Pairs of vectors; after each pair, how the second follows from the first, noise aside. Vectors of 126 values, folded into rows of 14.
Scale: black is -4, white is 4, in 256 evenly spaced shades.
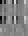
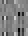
wrapped around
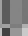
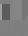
partly zeroed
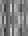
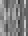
wrapped around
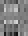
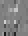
partly zeroed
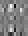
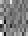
wrapped around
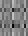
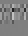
partly zeroed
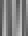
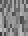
sign-scrambled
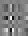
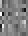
wrapped around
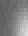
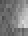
wrapped around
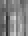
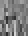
sign-scrambled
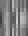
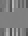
partly zeroed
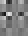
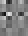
copied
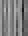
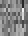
sign-scrambled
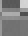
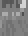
partly zeroed
